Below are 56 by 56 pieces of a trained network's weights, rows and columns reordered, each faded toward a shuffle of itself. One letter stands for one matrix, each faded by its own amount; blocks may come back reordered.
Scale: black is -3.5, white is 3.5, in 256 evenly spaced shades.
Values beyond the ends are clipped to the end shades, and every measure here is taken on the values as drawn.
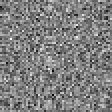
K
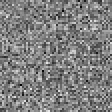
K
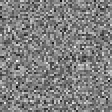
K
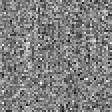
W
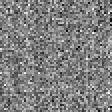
W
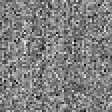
W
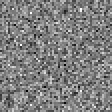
W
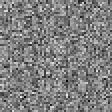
K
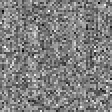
W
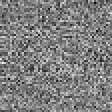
K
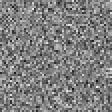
K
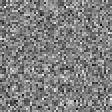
K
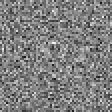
K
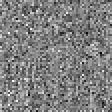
W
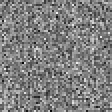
W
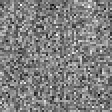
W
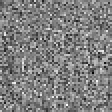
W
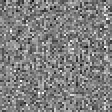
W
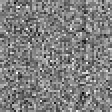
W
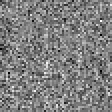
W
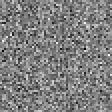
W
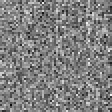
W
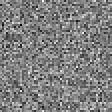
K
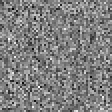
W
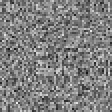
K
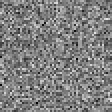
K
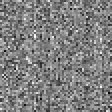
W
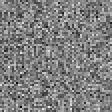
K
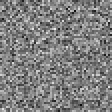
K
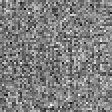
W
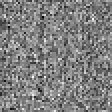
W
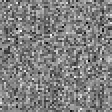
W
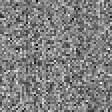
W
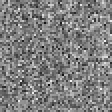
W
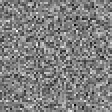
K
